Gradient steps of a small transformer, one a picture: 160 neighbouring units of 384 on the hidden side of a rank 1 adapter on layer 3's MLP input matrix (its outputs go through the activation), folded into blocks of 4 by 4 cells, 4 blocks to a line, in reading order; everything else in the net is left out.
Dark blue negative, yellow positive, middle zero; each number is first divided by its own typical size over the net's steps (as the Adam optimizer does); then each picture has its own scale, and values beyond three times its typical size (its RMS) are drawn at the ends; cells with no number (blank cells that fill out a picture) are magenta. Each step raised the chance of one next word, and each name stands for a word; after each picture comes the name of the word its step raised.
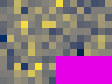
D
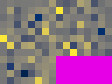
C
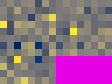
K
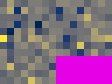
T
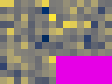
D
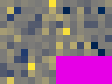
T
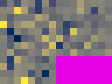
K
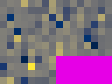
T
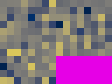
T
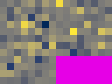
K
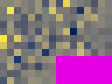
K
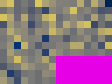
D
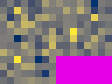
K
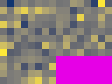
D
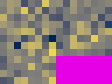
C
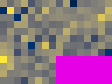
C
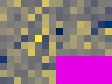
C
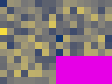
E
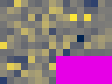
D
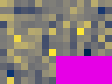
D
